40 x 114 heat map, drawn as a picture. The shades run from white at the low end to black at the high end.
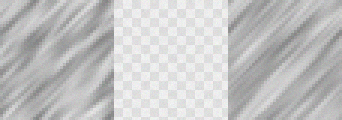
The table splits into one row of 3 panels. Panel 1,1: low, slanting up to the right. Panel 1,2: very low, checkered, faint in contrast. Panel 1,3: low, slanting up to the right.
